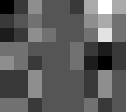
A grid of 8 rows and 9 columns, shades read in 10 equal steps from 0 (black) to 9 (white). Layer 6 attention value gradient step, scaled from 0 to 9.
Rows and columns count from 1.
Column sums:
20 23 31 25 24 25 26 36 27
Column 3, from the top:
5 4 5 3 2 5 5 2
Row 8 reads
4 4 2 3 3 3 4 2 3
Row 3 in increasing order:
1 2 3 3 4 4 4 5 8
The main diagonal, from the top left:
0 3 5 3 3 3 2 2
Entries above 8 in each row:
1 0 0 0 0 0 0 0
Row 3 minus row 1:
1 0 0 1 0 1 -2 -1 -2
